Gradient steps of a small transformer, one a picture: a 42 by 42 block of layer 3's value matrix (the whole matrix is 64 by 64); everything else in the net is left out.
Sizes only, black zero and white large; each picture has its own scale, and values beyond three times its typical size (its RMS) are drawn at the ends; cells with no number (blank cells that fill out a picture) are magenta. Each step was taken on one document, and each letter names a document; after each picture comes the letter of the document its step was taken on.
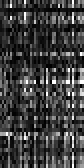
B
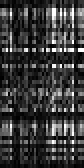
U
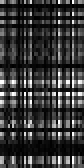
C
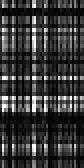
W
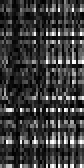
U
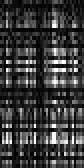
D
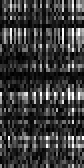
B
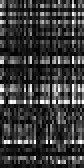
C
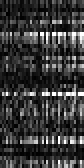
U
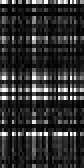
W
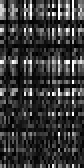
C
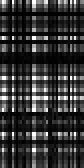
W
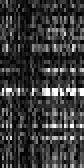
D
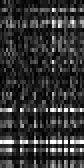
U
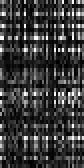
B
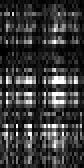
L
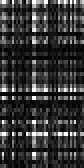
W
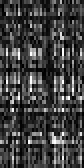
L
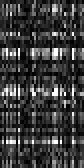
D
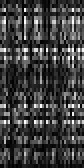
B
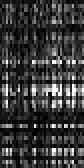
D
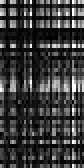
C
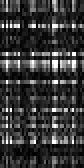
D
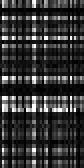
W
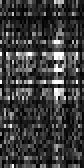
L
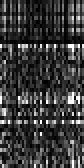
B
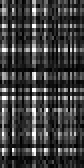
W
